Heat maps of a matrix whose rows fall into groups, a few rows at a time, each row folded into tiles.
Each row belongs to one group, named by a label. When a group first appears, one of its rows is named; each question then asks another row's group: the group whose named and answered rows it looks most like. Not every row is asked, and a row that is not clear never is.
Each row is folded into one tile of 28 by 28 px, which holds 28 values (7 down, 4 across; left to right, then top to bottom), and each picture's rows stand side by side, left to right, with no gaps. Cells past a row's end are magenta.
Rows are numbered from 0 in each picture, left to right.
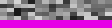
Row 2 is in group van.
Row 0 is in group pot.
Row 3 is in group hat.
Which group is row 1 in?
hat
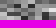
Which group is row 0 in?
hat
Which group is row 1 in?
van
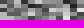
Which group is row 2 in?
van
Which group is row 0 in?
hat
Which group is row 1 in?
pot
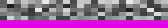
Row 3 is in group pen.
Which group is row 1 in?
pen
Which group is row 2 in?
pot
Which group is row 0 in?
pot
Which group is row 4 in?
pen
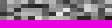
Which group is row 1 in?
pot
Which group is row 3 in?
van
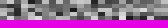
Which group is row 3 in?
van
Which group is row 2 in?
pen
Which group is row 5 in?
van
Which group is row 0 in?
pot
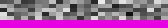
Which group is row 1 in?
van
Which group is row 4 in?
pot
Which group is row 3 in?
pen
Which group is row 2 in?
hat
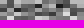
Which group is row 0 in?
pen
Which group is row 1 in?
pot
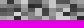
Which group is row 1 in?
pot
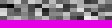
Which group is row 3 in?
hat
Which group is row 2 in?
van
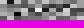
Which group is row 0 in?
van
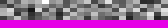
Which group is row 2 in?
pen
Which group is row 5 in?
van
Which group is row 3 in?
van
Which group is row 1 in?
pen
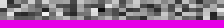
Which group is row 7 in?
van
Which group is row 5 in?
pot
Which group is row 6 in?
pen
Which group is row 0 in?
van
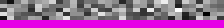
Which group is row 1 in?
pen
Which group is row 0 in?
van
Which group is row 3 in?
pen
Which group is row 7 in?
hat
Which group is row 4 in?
van
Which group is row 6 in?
van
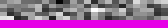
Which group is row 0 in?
hat
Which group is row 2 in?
hat
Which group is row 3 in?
van
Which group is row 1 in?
hat
